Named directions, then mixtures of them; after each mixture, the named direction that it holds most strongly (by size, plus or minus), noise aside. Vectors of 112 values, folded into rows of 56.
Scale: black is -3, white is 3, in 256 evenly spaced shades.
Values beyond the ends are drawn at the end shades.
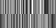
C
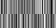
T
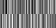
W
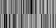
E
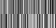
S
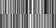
C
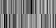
E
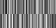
W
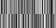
T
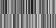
W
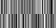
T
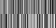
S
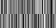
T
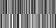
W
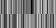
E
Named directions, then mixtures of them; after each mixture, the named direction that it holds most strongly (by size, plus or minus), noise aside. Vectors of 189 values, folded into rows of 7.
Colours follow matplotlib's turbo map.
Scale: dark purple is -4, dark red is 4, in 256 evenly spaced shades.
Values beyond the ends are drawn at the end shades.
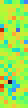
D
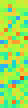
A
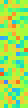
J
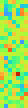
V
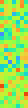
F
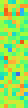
V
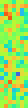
V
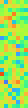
J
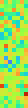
F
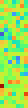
F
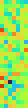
D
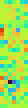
D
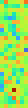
J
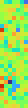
D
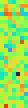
V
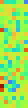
D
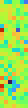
D
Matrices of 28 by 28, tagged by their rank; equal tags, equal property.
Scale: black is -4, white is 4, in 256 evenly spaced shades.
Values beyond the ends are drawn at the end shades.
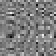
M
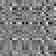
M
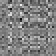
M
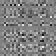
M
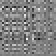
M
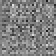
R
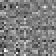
R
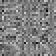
R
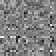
R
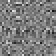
R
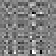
M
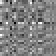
M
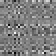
M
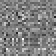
R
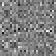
R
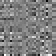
M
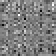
R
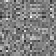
R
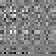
M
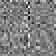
R
